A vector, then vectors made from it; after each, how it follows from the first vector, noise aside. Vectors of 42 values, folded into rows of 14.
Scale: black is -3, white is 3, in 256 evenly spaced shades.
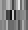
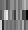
wrapped around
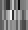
negated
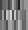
negated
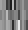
wrapped around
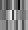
negated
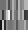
wrapped around
